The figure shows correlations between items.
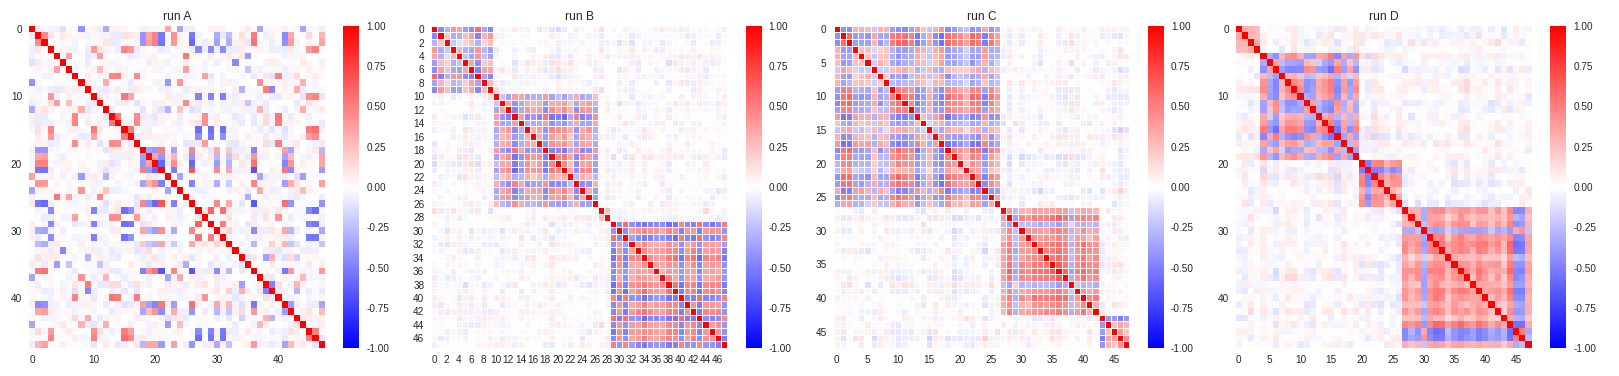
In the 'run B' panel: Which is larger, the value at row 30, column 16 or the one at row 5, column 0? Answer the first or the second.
the first
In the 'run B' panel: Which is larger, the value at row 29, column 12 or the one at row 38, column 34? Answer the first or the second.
the second
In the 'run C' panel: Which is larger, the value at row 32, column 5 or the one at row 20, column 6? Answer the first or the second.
the second
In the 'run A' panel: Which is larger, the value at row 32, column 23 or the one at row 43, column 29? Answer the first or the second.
the second
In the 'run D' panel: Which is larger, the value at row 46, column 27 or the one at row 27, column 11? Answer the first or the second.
the second
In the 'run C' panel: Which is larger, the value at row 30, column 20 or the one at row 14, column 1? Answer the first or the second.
the first
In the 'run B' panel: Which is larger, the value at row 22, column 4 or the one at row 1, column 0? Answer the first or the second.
the first
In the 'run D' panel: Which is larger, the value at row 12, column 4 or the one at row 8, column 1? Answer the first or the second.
the second
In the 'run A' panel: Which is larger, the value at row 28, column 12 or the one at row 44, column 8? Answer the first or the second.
the second
